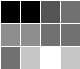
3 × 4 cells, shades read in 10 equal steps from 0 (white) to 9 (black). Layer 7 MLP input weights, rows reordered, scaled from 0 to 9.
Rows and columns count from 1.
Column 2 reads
9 4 2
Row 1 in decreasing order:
9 9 6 5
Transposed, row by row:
9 4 5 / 9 4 2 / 6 5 0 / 5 5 2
